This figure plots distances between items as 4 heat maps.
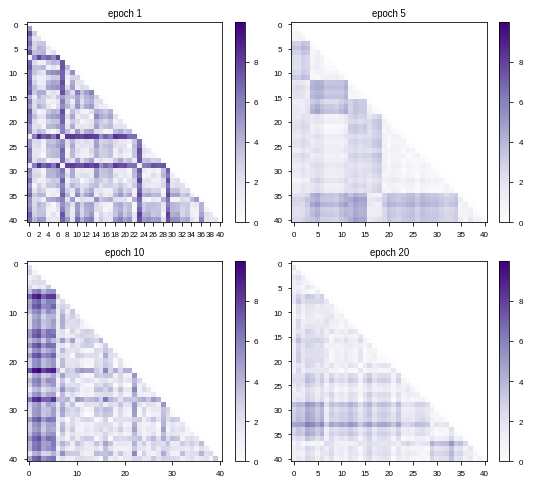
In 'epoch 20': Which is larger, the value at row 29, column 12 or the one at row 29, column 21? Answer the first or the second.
the first
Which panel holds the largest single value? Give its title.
epoch 10
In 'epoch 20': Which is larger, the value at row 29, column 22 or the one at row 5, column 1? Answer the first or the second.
the first
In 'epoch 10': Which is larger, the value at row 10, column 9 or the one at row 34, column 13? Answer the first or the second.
the first
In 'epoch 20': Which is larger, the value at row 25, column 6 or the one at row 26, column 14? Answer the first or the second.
the first
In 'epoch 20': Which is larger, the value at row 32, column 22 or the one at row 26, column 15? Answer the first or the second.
the first
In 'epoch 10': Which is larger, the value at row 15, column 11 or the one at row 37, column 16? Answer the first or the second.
the second
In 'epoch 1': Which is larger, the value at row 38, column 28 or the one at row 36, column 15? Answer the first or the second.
the second
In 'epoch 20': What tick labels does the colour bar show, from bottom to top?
0, 2, 4, 6, 8
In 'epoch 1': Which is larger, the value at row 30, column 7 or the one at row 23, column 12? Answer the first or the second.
the second
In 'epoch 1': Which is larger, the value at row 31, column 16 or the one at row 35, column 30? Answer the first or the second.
the second
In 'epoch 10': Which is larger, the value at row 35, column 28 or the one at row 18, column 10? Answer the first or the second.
the first
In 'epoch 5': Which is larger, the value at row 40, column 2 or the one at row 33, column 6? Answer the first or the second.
the first
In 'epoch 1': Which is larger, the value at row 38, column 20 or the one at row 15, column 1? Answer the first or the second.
the first
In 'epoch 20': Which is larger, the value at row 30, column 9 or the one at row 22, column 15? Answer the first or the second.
the first
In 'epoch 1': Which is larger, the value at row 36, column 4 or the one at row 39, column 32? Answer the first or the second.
the first
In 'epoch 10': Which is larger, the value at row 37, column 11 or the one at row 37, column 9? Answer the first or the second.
the first
